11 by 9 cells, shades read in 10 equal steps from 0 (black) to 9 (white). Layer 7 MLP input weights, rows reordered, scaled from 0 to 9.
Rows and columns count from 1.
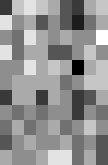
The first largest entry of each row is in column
3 1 9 1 3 8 2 1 8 3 5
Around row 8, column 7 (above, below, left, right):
2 5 5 5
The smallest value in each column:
2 4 4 2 3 3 0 3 3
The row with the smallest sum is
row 7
